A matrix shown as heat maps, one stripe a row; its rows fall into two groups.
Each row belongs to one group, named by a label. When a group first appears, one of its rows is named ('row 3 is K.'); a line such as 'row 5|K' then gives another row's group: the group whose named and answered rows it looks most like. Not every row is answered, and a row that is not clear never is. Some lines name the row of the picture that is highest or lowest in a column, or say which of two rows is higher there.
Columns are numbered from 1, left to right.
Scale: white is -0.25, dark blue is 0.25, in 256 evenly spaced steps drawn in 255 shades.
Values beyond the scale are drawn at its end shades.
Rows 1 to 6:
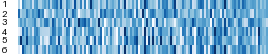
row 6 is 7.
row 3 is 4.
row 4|7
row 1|7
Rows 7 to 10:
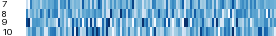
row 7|7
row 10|4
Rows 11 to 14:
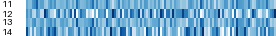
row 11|4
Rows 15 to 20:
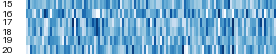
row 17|4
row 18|4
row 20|7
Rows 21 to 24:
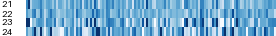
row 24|4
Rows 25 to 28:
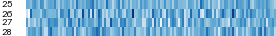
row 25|4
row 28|4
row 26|7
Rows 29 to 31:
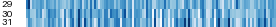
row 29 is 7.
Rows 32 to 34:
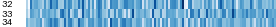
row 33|7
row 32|7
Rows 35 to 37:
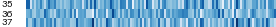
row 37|4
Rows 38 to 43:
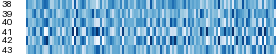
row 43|4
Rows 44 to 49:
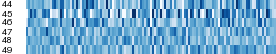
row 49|7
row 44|4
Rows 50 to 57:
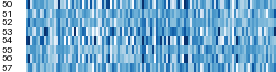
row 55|7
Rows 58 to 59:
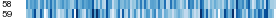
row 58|4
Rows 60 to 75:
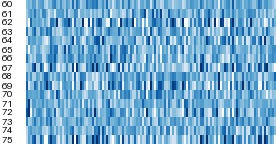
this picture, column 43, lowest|61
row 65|7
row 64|4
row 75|4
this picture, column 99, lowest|72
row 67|4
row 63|4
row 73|4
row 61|7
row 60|4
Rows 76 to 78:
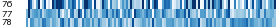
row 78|7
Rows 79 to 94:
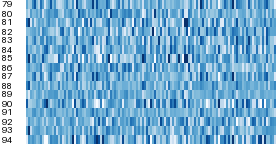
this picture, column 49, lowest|90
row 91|4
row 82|7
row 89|7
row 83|4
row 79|4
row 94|4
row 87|4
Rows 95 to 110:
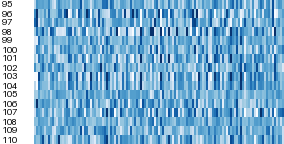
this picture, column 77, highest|98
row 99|7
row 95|4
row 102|4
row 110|4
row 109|4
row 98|7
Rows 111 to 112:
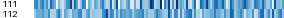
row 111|7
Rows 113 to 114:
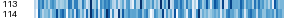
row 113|7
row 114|7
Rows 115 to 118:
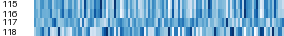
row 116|4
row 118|4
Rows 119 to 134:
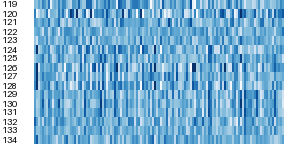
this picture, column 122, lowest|134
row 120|7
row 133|4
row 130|4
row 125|4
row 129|4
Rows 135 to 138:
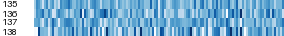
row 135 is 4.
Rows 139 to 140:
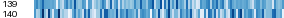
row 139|7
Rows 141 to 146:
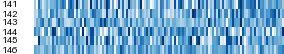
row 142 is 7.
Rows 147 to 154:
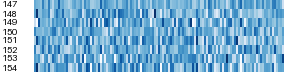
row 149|7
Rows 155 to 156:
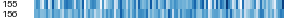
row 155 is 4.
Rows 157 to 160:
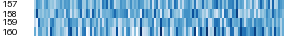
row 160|7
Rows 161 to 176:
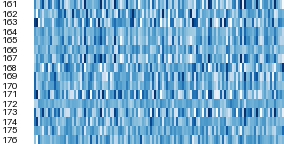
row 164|4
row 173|4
